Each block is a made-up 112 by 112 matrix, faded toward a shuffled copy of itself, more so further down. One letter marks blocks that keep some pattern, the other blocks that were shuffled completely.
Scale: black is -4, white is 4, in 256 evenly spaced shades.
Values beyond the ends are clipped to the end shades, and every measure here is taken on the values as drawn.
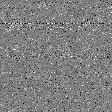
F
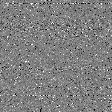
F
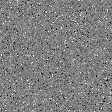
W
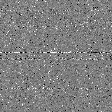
F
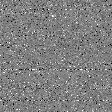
F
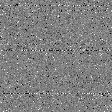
F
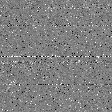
F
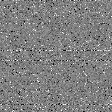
F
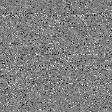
F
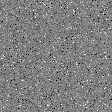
W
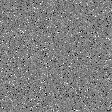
W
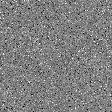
W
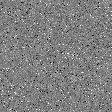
W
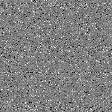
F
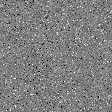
W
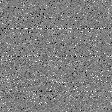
F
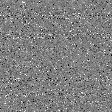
F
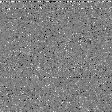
F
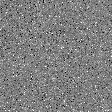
W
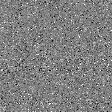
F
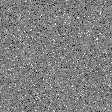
W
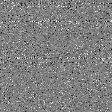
F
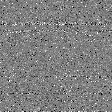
F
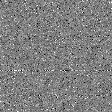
F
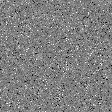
W
